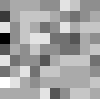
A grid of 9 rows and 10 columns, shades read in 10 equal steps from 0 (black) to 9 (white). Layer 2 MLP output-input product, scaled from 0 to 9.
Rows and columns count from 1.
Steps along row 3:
down up down down up up down up same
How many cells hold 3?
4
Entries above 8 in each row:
0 0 0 0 0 0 0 1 0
